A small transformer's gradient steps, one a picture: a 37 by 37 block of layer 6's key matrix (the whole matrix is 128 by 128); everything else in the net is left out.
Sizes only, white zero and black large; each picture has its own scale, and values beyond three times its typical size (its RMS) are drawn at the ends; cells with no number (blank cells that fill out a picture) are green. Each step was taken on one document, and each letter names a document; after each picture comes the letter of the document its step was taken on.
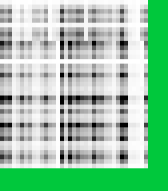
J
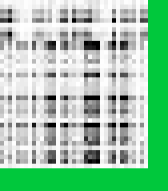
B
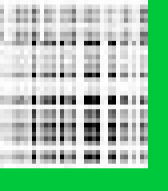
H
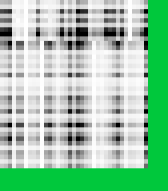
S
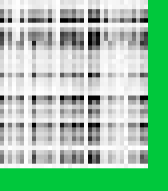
B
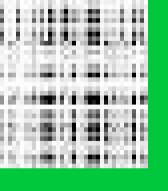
H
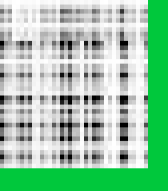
J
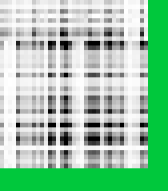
S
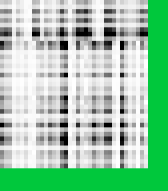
S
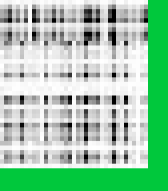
H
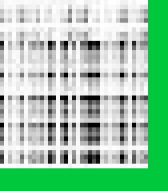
B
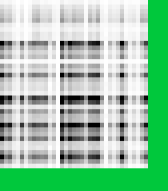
J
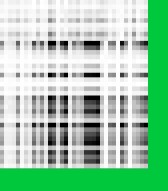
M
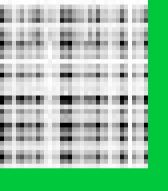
J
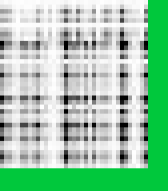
J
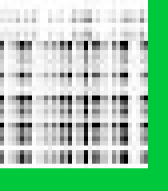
B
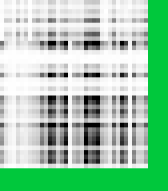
M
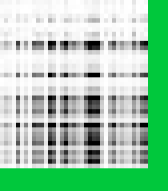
M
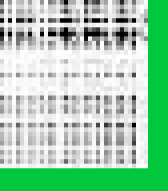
M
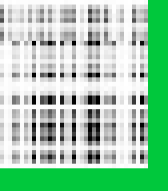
H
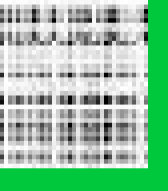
H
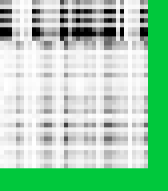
S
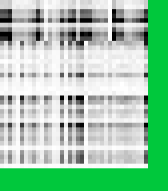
B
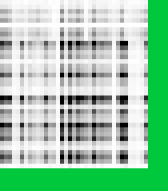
J
